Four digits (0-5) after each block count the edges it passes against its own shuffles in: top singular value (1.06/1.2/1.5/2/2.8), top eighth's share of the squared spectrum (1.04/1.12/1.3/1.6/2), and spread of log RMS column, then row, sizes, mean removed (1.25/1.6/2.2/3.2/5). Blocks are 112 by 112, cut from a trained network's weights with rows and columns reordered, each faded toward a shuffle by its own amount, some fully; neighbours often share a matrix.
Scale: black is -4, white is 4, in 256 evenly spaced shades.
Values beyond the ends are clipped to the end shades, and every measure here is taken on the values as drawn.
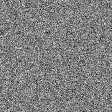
1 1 0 0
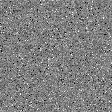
0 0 0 0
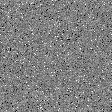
0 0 0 0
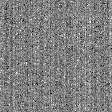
4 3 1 2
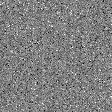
0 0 0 0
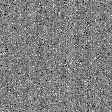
2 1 0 0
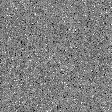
0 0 0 0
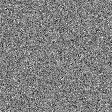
2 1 0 0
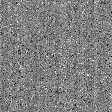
2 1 0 0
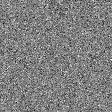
0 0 0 0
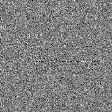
3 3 2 1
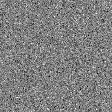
2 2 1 1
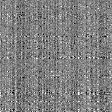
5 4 1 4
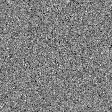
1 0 0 0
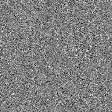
2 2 1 1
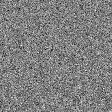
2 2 0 0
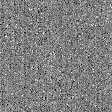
2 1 0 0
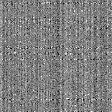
4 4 1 3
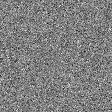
1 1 0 0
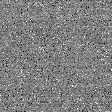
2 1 1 0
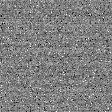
2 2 1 0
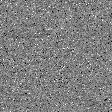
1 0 0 0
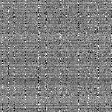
4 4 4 1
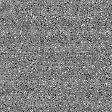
2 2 1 0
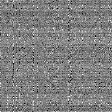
4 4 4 1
